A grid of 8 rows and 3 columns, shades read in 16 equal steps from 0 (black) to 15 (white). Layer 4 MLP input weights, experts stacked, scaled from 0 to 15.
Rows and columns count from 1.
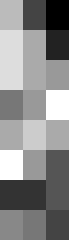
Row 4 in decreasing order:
15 9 7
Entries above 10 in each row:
1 1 1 1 1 1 0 0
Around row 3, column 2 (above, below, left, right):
10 9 13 9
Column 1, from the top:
11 13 13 7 10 15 3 8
